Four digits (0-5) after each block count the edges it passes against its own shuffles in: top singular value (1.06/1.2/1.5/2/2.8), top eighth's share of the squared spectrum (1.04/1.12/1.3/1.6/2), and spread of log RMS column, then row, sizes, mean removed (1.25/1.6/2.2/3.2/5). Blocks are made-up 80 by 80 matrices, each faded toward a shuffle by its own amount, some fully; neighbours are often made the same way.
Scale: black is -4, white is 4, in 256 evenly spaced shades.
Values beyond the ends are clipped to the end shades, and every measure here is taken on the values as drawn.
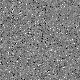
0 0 1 0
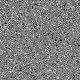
0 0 0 0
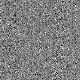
1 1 3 0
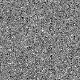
0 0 2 0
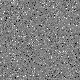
0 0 0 0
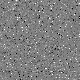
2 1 0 0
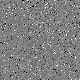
2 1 0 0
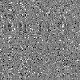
4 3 2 2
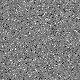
0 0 0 0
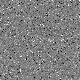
1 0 0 0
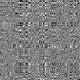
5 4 3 3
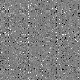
4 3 2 1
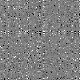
4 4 2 2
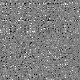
4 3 2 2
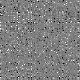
4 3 2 1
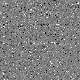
3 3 1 1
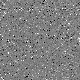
2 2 0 0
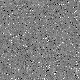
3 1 0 0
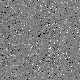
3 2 0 0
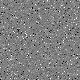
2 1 0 0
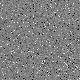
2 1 0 0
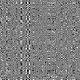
5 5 3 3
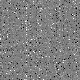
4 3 1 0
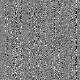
2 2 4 0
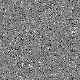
1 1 2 0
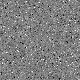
0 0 0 0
